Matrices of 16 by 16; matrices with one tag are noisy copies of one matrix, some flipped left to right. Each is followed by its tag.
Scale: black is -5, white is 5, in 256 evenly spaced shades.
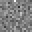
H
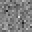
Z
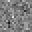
Z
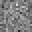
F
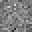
F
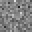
H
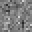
Z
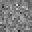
F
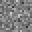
H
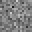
H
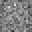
F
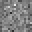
F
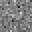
H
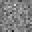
F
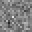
Z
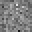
F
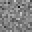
H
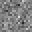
Z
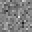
Z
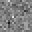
Z
